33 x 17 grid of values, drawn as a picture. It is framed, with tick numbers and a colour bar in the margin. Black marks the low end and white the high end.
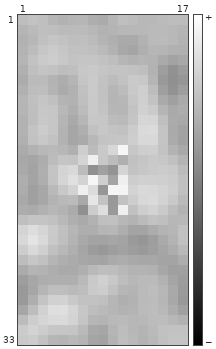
Odd patch: rougher, in the centre. Roughest part: centre. Grain: blotchy.
